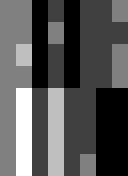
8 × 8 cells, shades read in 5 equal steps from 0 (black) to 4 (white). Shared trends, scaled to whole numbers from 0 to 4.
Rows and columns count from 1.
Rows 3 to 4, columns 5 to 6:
0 1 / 0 1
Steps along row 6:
up down up down same down same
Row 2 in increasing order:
0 0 1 1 1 2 2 2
